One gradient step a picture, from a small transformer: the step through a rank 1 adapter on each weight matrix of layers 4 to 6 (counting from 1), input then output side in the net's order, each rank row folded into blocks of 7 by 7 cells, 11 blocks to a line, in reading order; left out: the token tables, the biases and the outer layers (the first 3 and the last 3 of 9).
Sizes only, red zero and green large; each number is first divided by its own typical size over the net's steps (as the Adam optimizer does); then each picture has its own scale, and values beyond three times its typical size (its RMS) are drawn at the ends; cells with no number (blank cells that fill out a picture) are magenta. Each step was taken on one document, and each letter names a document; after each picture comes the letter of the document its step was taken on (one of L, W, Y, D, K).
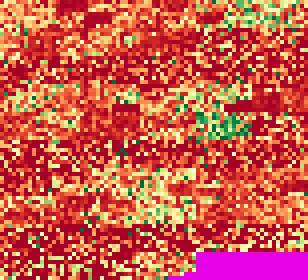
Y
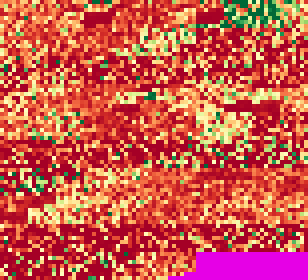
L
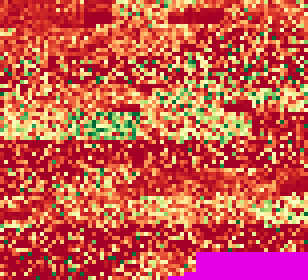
L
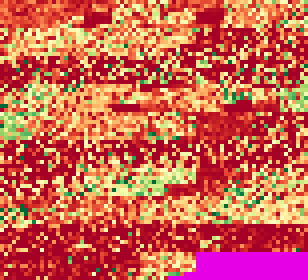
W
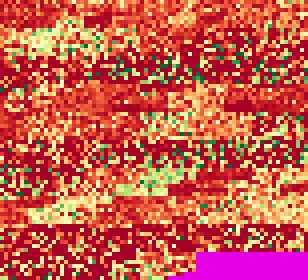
W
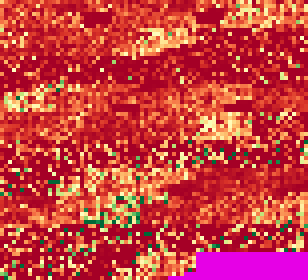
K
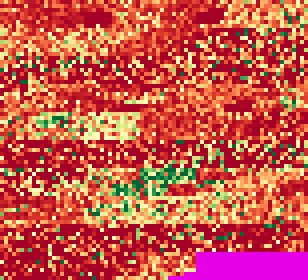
L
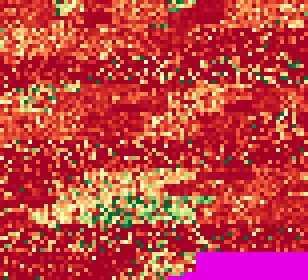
K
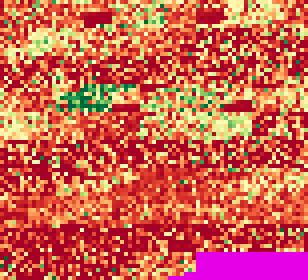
Y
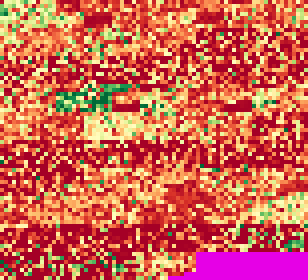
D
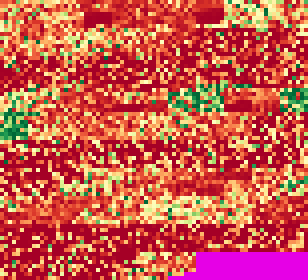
W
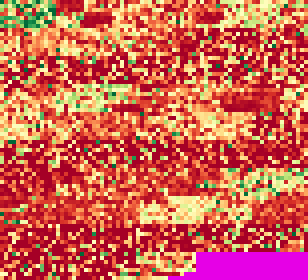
D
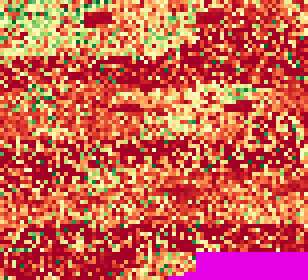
W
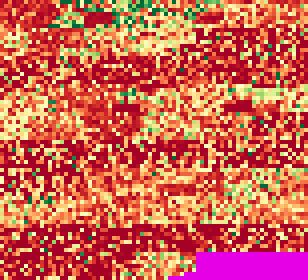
D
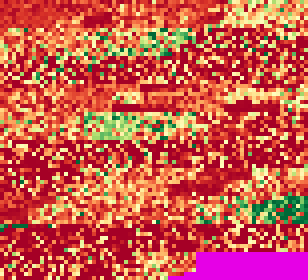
D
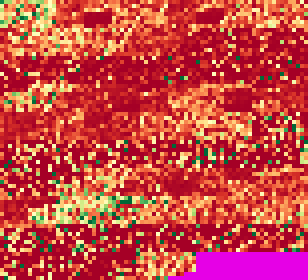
K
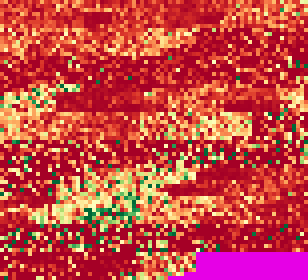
K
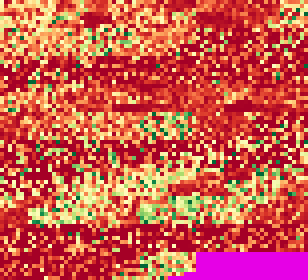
Y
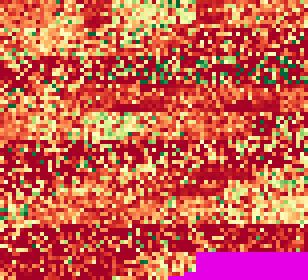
W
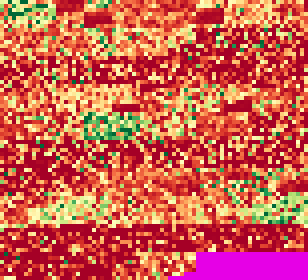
D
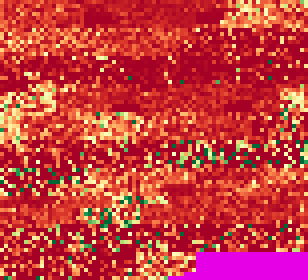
K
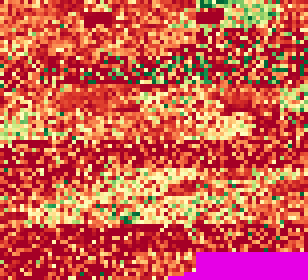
L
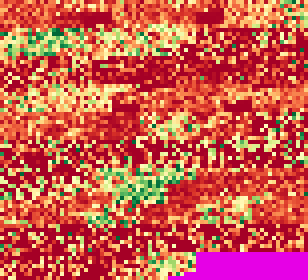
D
